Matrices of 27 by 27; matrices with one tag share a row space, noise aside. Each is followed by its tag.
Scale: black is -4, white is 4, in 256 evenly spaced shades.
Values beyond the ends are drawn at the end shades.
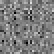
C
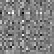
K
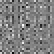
K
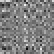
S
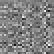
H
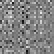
K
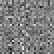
K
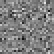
H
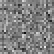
H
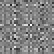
C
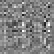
H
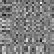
S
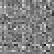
H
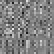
K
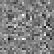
H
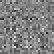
C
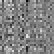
K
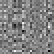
H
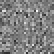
S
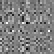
K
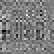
S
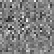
K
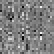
K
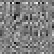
C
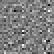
H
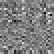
H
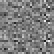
H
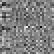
S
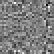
H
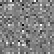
K
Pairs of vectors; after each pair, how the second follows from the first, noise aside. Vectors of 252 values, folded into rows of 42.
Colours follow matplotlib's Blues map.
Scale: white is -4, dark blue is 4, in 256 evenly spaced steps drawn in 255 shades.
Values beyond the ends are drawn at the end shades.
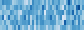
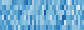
negated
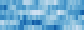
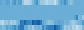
partly zeroed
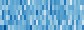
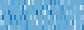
partly zeroed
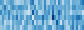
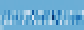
partly zeroed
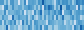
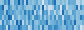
negated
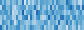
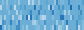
partly zeroed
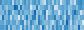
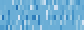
partly zeroed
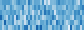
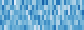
reversed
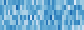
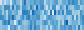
reversed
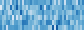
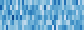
negated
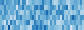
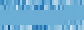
partly zeroed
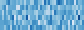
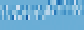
partly zeroed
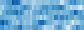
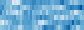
negated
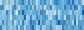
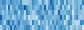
reversed
